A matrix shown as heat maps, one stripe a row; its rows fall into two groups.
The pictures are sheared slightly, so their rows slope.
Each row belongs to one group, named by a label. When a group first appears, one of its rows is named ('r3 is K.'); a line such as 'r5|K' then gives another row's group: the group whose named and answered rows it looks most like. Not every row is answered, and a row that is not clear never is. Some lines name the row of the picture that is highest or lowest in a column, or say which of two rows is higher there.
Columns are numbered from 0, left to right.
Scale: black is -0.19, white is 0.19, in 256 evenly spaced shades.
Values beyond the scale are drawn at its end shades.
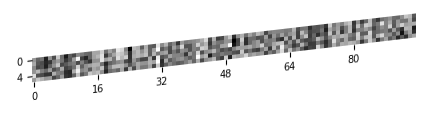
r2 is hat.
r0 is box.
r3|box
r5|box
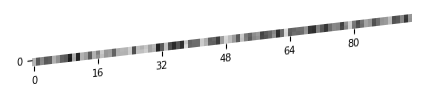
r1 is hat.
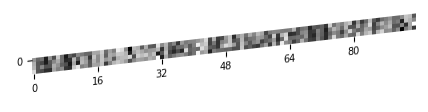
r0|box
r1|hat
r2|hat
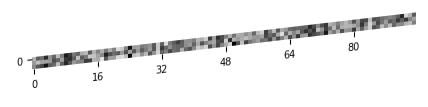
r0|box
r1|box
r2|hat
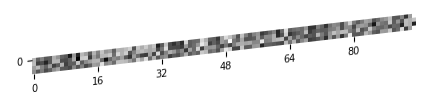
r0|hat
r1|hat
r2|box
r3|hat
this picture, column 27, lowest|2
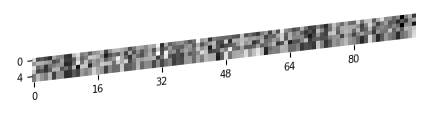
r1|box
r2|box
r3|hat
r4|box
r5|box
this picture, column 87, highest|0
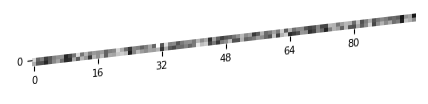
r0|box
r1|hat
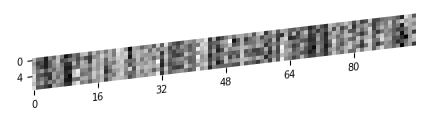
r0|box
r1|hat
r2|hat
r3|box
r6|box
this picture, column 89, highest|1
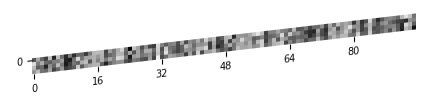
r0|box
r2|box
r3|box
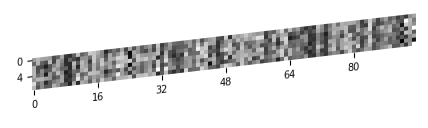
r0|box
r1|box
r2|hat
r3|hat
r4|box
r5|box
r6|box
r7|hat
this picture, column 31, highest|6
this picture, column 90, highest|1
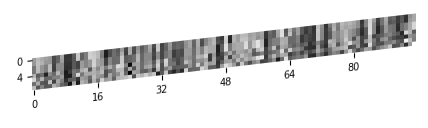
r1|box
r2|box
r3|box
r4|box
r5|box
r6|box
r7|hat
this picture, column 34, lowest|7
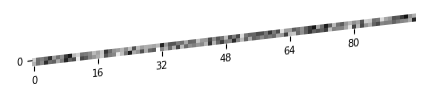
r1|box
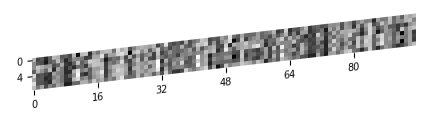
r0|hat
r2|box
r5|hat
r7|box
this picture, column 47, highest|0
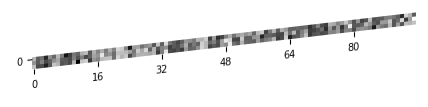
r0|box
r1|hat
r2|hat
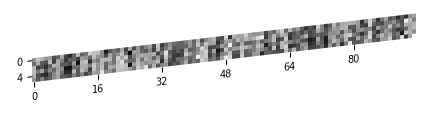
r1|box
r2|hat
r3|box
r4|hat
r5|hat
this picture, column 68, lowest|0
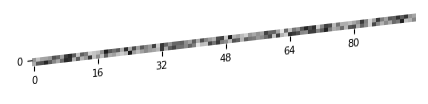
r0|box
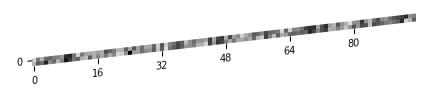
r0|box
